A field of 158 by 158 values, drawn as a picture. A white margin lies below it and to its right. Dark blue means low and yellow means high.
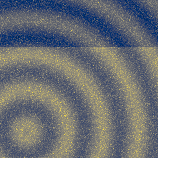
Rings: centred on the bottom left. Histogram: bell-shaped. Seam: horizontal, 30% of the way down, the bottom part higher.
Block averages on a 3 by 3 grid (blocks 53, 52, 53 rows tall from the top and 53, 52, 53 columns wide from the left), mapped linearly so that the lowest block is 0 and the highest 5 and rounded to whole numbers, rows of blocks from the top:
000 / 544 / 354
